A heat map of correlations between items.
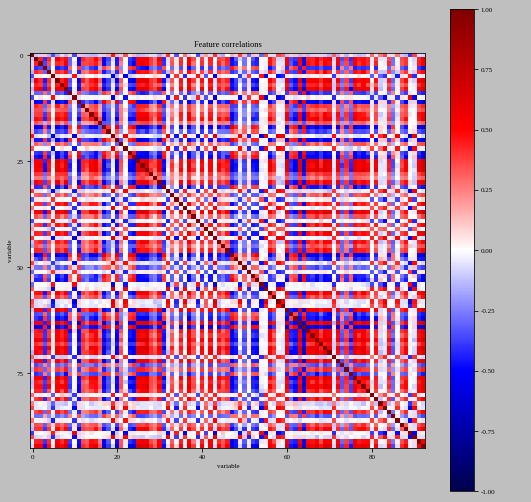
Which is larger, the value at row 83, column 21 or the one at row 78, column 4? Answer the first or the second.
the second
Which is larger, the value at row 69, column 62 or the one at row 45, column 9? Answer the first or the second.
the second
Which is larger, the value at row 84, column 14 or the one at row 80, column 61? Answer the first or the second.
the first
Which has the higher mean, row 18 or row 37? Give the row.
37
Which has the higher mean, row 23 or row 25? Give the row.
25
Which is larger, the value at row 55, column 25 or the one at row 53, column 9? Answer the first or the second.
the second
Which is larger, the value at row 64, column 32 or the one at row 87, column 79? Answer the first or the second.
the second
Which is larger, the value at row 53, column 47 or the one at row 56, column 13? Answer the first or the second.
the first
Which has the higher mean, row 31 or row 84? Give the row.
84
